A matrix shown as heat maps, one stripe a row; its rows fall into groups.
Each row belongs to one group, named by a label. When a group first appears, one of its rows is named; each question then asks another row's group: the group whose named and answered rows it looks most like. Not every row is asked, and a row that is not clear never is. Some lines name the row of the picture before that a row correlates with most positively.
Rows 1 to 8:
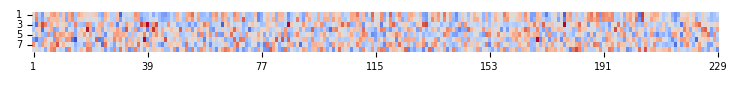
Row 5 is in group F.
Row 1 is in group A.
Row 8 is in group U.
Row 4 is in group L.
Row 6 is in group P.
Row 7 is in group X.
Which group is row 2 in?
A
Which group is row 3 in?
X
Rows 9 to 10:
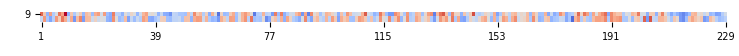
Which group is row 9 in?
A
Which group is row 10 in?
A
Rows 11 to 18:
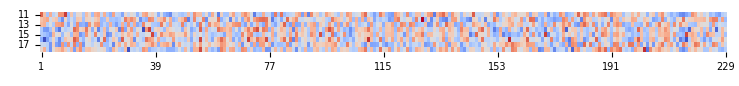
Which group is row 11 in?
A
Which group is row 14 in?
P
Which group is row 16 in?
P
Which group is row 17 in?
F
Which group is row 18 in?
A
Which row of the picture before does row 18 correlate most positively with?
10
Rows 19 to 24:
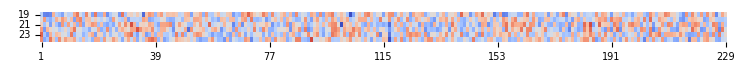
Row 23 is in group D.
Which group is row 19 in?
P
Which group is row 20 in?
A
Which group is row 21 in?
F
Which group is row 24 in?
X
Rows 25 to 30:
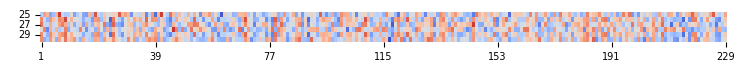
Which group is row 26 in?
X
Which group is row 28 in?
D
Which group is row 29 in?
X
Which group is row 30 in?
X
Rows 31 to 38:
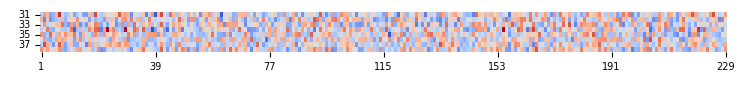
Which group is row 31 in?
L
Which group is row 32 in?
F
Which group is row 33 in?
U
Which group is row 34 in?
L
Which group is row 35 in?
X
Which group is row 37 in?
L
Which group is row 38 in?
U
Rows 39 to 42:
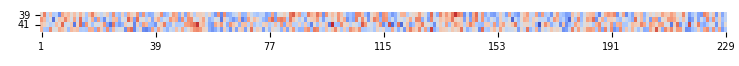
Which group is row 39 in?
D
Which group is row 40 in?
D
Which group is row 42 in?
D
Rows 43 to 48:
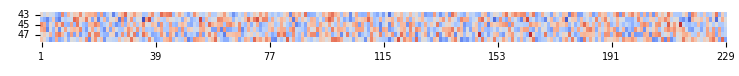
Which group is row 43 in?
F
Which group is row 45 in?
U
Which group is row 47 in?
U
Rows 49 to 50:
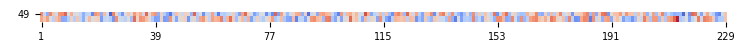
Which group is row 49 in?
X
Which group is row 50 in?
U
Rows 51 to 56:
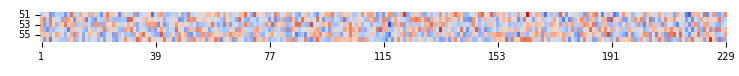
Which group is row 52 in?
D
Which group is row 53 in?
X
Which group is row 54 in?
D
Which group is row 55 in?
U
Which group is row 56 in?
F
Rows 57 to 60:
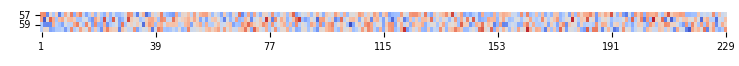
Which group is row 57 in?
D
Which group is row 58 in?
X
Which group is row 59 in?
P
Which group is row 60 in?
L
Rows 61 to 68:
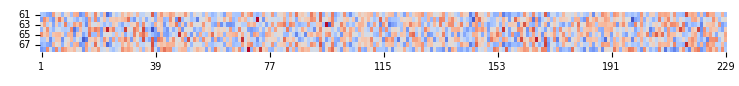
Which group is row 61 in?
P
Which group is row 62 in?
L
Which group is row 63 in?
D
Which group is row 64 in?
L
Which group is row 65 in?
U
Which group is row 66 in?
L
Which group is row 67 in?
P
